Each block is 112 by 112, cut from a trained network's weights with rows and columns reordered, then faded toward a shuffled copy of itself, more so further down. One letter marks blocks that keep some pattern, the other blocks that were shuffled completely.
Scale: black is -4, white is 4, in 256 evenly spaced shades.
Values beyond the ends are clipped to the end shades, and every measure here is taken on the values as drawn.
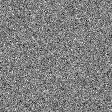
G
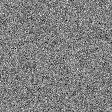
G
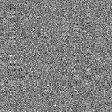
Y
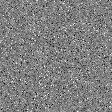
G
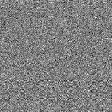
Y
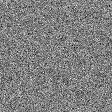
G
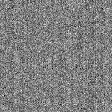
Y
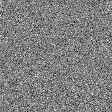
G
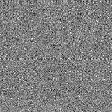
Y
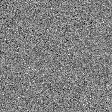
G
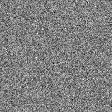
Y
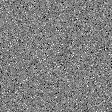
G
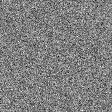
G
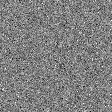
G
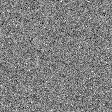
G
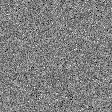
G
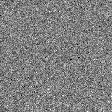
Y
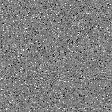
Y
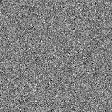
Y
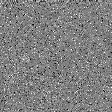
Y
